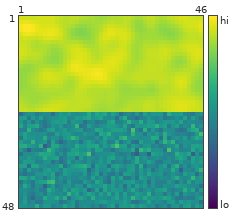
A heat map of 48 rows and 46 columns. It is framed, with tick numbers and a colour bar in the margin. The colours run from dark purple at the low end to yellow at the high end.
It is made of 2 by 1 panels. Panel 1,1: very high, blotchy, faint in contrast. Panel 2,1: middling, fine-grained.
